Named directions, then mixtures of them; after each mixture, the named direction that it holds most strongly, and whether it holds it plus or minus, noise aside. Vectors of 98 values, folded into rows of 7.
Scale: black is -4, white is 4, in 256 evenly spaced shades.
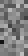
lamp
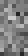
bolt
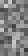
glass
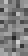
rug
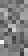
lamp, minus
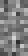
rug, minus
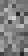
bolt, plus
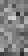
bolt, plus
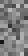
lamp, plus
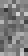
bolt, minus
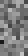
lamp, plus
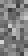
lamp, minus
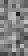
rug, minus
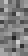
rug, plus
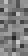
rug, plus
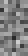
rug, plus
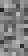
rug, plus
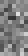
bolt, minus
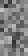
glass, minus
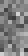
bolt, minus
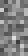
rug, minus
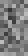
lamp, minus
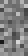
rug, plus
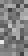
lamp, minus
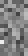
lamp, minus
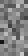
lamp, plus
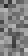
glass, minus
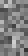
glass, plus
